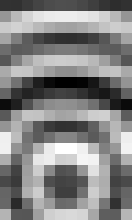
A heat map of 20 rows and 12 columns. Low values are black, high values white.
Ninth with the lowest average: centre. Ninth with the highest average: bottom middle. Slope: none. Rings: centred on the bottom middle.
